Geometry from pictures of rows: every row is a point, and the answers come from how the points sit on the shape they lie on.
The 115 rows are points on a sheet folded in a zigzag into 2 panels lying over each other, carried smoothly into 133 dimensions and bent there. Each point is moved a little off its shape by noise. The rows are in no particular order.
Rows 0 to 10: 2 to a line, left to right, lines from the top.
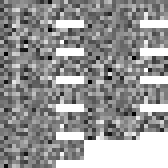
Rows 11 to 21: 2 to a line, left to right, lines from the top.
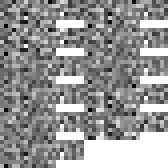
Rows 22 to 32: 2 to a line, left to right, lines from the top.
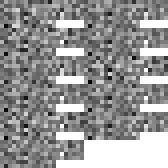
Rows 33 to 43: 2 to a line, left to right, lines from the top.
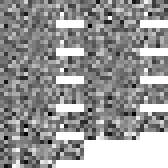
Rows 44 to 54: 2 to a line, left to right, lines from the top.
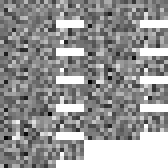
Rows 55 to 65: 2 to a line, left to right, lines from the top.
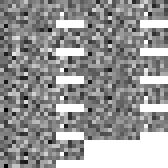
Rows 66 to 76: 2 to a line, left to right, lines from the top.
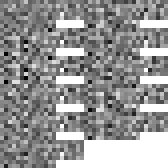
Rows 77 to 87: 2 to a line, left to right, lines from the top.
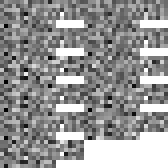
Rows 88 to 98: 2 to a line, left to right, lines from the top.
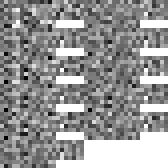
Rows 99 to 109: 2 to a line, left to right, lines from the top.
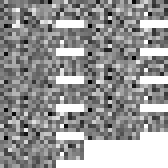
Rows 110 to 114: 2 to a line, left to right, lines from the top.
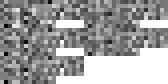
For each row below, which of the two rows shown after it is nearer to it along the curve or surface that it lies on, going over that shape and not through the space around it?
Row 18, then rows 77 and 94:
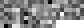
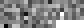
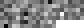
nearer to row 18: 77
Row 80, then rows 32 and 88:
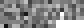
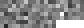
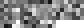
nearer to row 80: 88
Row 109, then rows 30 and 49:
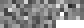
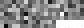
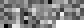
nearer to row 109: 30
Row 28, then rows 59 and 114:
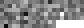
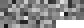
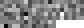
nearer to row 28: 59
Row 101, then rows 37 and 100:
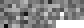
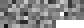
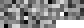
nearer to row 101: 37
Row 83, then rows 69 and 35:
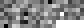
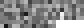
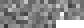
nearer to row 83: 35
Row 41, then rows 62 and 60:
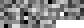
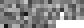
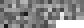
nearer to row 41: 62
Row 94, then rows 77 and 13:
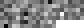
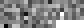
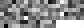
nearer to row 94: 13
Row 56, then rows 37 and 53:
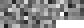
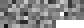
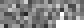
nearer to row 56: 53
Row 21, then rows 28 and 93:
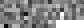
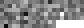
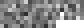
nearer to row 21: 93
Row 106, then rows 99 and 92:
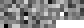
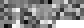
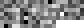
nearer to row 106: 92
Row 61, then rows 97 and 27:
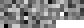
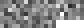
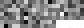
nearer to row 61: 27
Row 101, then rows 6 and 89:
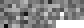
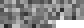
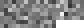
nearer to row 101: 89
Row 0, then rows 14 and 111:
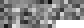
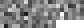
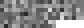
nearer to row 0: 111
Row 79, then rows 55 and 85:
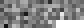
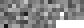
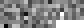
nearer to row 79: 55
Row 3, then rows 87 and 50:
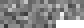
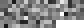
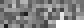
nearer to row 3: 50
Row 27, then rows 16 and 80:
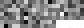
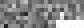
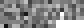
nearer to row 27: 80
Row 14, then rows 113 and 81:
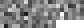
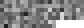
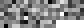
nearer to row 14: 81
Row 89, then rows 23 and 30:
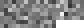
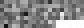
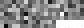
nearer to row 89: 23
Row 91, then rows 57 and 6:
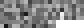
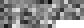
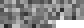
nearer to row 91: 6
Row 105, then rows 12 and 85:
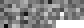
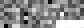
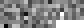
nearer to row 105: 12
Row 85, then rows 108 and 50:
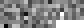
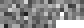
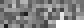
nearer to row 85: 108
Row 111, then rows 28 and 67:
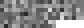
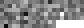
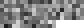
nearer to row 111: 28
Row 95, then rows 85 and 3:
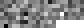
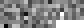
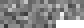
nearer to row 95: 3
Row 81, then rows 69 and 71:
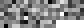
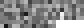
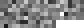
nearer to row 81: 71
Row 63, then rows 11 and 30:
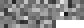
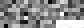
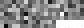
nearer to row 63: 11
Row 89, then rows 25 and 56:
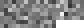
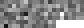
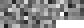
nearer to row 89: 25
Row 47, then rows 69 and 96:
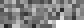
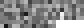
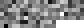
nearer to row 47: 69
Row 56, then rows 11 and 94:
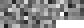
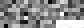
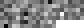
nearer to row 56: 11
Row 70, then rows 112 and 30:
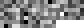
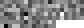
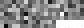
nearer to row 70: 30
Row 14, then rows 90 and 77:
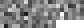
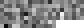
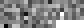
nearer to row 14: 77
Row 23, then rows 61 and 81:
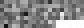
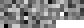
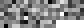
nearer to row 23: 81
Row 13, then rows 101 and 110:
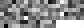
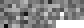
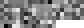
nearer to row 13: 101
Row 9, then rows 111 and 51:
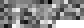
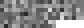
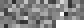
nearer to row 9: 111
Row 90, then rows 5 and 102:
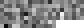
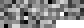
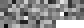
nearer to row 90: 5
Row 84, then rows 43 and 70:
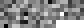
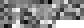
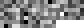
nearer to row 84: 70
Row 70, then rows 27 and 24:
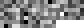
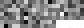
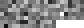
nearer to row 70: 27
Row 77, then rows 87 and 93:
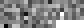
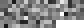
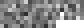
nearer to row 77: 93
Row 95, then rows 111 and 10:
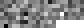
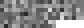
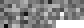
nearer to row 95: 10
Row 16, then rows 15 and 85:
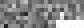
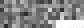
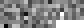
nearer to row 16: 15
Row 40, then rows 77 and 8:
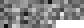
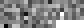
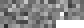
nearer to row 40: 8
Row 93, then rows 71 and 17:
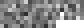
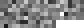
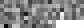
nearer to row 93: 17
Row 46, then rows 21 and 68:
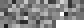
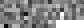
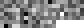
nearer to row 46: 68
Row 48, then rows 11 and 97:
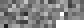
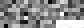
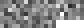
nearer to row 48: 11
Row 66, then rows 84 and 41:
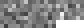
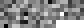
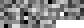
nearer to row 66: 84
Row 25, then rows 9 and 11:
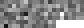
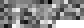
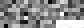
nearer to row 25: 11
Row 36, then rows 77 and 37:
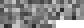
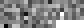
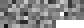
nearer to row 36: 77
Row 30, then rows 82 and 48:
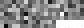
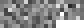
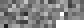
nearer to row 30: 82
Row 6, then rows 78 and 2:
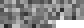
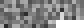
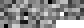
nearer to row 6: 78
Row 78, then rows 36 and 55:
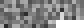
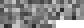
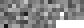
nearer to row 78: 36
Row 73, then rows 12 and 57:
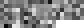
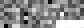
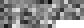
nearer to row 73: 12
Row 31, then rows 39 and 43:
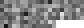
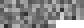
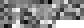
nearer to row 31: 43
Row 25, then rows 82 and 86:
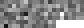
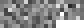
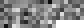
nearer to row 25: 86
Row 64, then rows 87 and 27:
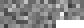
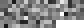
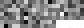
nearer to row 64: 87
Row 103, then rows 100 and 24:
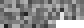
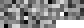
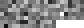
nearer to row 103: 100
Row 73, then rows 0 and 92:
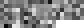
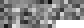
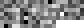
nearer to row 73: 92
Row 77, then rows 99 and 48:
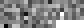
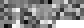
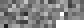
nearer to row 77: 99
